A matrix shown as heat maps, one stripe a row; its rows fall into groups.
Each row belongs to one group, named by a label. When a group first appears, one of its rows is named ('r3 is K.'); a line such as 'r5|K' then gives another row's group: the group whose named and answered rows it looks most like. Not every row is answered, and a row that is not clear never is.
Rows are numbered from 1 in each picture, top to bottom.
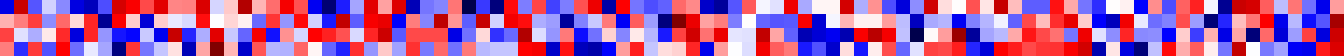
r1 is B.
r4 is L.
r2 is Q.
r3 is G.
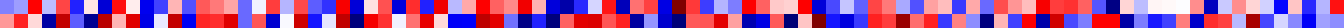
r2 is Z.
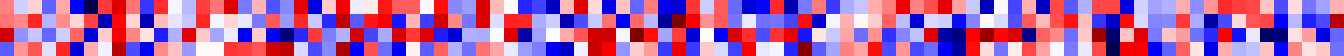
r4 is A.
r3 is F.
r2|Q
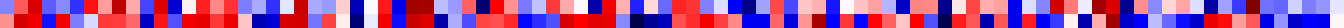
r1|Z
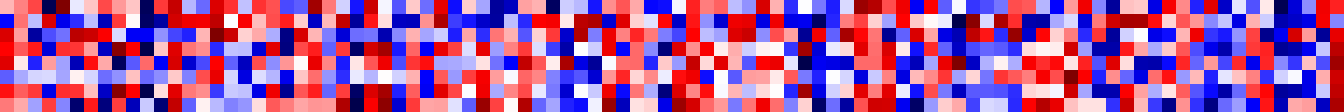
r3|F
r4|Q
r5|G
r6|L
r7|Q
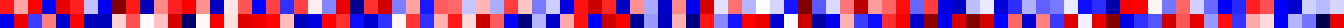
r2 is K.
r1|Q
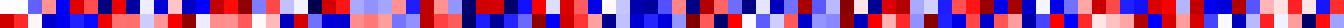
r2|B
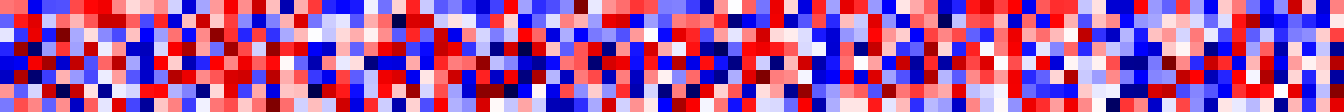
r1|F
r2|Z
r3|L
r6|B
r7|K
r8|A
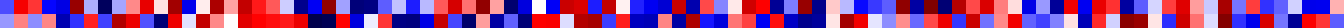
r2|B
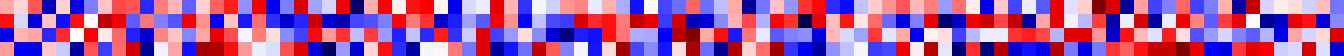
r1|Z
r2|F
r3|A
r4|B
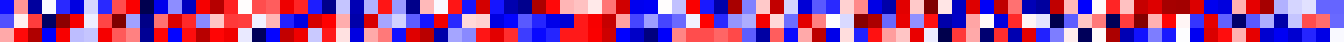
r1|B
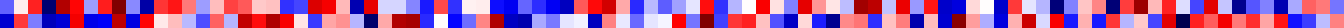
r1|A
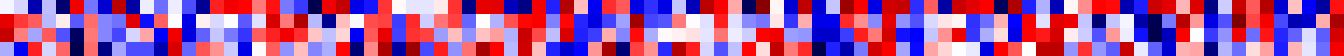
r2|Q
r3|G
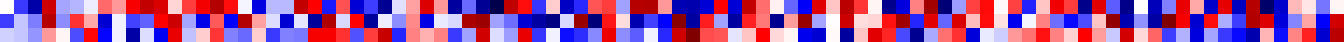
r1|F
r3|G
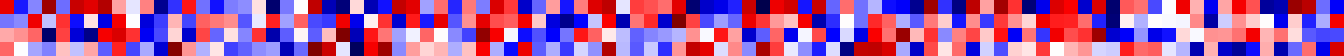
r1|F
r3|Z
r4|G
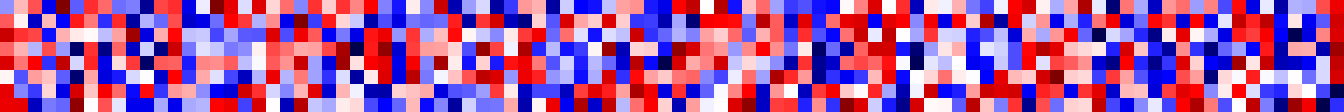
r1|A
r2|K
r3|Q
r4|G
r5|Q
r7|F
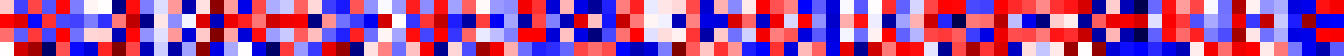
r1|L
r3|L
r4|Z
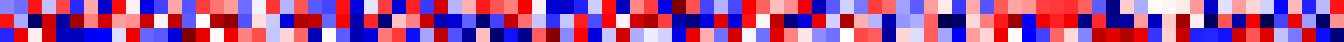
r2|F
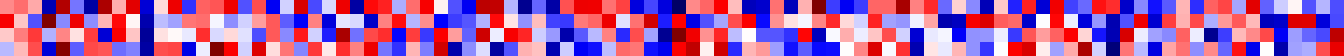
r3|Q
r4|A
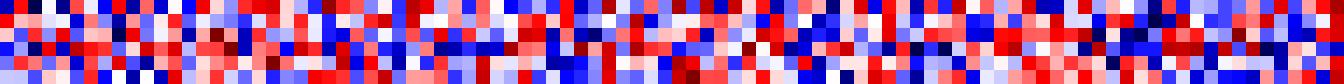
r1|K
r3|L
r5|A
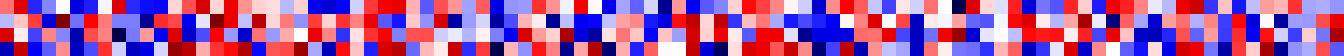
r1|B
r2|A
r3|G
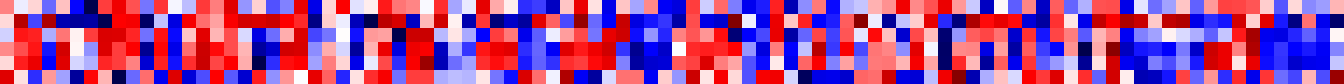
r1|Z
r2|B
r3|Z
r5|Z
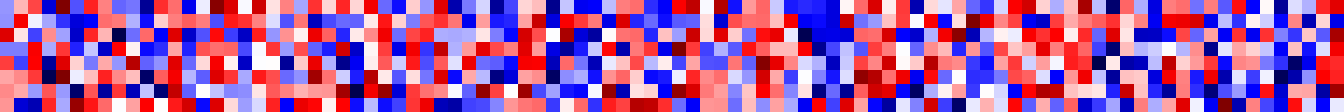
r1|A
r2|B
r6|A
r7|G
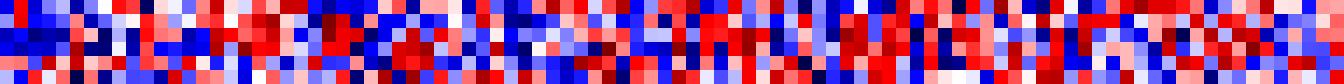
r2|K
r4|K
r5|F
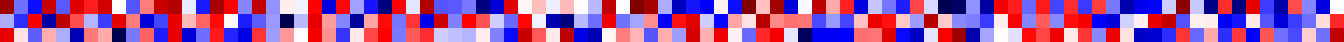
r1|F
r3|G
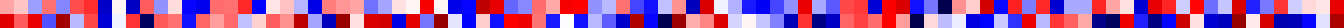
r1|K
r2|Q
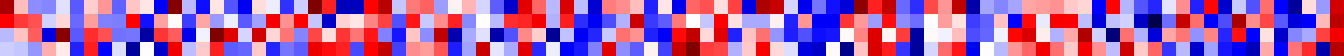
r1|G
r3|A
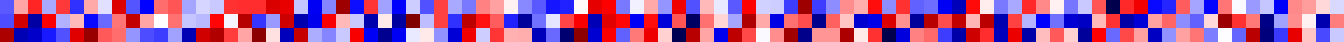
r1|A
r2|K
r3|F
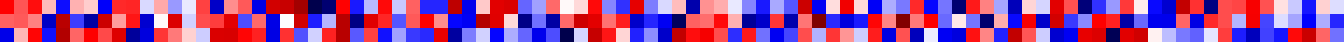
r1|Q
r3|A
